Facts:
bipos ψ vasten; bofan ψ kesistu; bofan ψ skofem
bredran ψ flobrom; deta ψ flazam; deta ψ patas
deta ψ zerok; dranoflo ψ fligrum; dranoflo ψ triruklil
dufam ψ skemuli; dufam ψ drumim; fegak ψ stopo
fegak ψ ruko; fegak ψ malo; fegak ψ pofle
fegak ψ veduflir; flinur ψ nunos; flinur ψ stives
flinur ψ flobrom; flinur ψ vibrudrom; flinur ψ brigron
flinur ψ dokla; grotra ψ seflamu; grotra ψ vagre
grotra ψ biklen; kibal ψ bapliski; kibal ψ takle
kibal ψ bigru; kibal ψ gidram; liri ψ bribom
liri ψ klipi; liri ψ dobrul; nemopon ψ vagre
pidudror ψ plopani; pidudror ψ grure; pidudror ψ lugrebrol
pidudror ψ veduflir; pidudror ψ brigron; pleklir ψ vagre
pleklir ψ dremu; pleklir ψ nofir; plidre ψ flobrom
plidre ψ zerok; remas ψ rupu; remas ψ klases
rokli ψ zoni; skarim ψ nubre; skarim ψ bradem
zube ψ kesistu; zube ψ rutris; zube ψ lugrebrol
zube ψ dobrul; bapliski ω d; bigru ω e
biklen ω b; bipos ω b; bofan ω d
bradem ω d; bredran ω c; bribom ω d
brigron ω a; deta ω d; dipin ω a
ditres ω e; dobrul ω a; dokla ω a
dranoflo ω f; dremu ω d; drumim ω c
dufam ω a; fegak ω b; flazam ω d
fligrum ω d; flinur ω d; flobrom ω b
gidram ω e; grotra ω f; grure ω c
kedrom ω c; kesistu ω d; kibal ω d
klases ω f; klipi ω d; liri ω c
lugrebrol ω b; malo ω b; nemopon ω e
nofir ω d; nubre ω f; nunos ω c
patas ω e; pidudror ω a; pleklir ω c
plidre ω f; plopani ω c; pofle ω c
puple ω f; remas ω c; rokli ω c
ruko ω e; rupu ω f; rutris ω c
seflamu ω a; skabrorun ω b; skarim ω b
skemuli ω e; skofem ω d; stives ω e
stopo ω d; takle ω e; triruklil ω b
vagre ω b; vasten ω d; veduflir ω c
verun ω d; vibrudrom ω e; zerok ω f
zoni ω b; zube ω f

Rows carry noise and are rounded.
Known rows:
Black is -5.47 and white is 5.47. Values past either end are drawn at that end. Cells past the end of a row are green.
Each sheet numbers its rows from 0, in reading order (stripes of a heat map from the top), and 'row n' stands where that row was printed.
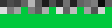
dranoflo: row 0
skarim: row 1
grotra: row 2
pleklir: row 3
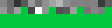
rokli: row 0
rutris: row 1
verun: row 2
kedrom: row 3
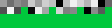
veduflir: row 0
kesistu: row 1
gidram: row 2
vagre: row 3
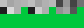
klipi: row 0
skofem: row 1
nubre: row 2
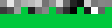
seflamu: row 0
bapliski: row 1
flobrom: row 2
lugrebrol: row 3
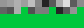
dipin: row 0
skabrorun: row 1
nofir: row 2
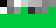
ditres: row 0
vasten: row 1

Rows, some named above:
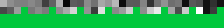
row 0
verun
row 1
kedrom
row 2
fegak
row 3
dufam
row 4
fegak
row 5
liri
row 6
pleklir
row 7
plidre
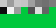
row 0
kesistu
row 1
pofle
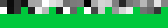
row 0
plidre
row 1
dobrul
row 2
lugrebrol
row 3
nemopon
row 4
liri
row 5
brigron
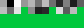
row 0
pidudror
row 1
dokla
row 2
grotra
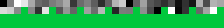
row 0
ruko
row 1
kibal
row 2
drumim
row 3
remas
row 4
biklen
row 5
nunos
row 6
plidre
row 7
bofan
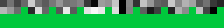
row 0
puple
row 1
malo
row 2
pofle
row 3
zube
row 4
flinur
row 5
flazam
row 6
stopo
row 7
zerok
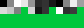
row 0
ruko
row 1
bredran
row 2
patas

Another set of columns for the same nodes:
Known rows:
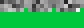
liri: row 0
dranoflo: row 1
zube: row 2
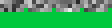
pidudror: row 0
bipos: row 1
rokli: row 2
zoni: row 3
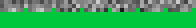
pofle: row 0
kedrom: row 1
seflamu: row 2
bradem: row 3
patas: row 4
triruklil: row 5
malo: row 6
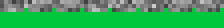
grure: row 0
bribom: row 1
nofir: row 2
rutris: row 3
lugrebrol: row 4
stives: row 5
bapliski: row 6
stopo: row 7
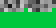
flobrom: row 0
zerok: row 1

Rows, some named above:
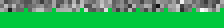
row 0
patas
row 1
nunos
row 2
pleklir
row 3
grotra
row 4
dipin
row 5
dobrul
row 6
bofan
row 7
bredran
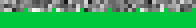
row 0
flinur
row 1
bredran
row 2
plidre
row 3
skarim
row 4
dokla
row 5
plidre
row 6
kesistu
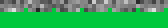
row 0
drumim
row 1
ruko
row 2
puple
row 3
biklen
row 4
flazam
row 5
drumim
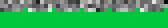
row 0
skabrorun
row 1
plidre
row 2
veduflir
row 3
flinur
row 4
nunos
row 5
deta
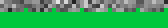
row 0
ruko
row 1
brigron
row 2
fegak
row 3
bipos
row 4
kibal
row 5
flazam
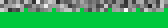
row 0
nemopon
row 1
vagre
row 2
liri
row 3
dufam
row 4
remas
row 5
flobrom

